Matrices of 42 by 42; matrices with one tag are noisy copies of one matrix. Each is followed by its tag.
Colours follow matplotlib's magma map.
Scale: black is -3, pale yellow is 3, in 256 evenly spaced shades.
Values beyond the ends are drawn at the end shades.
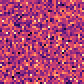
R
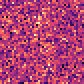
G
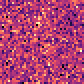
G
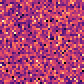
R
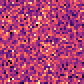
G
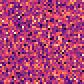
R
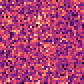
G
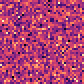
R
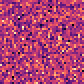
R
